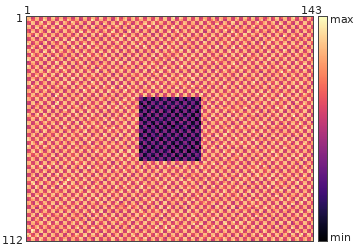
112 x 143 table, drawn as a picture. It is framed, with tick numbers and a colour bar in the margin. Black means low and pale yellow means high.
In the centre lies a patch that is lower than the rest. Overall the values sit about 70% of the way up the scale. The centre is the ninth with the lowest average. There is no overall slope.
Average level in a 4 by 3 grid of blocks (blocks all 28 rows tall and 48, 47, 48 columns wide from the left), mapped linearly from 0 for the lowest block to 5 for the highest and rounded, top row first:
5 5 5
5 0 5
5 0 5
5 5 5
